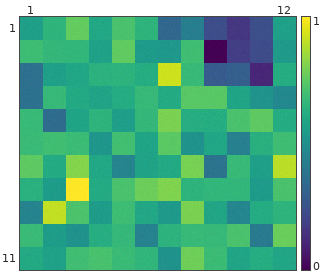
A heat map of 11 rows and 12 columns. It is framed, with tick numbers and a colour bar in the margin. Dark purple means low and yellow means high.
Odd patch: lower, in the top right. Ninth with the lowest average: top right. Calmest part: top left.
